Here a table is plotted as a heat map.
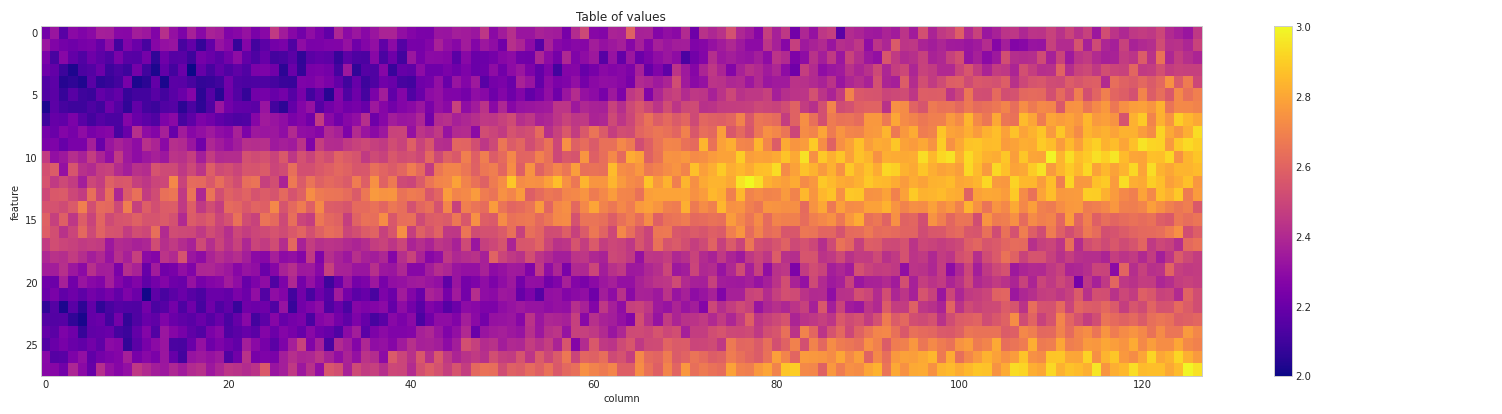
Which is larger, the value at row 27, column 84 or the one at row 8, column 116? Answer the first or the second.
the second
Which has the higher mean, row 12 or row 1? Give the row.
12
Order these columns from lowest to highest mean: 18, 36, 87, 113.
18, 36, 87, 113
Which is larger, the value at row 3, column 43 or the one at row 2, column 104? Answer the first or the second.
the second
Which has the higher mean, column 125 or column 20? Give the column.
125
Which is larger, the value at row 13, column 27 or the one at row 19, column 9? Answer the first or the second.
the first
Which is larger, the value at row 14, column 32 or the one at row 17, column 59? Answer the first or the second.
the first
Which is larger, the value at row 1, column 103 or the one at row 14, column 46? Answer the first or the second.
the second
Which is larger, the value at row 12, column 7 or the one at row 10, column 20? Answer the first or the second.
the first
